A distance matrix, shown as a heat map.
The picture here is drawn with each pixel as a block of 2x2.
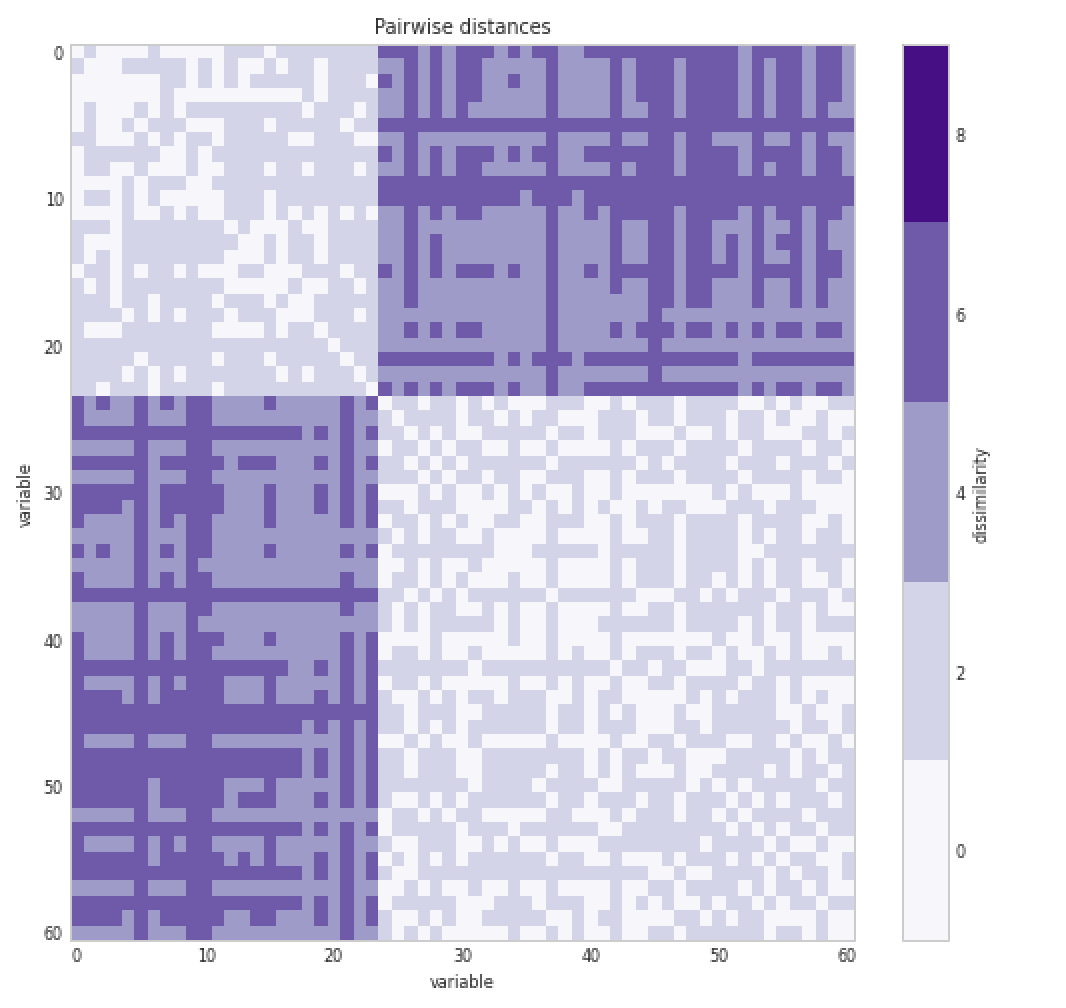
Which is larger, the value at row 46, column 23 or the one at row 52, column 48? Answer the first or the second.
the first
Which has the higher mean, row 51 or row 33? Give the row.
51
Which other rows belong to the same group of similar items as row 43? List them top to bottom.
24, 25, 26, 27, 28, 29, 30, 31, 32, 33, 34, 35, 36, 37, 38, 39, 40, 41, 42, 44, 45, 46, 47, 48, 49, 50, 51, 52, 53, 54, 55, 56, 57, 58, 59, 60
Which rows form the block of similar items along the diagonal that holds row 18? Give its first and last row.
0 to 23
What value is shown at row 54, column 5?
6
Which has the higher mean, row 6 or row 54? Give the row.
6
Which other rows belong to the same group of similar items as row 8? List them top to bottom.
0, 1, 2, 3, 4, 5, 6, 7, 9, 10, 11, 12, 13, 14, 15, 16, 17, 18, 19, 20, 21, 22, 23
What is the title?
Pairwise distances
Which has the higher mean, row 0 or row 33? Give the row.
0
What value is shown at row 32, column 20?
4
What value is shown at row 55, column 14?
4
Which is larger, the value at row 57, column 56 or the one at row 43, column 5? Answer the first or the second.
the second
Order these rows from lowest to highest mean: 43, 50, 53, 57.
57, 43, 50, 53
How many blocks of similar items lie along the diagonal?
2
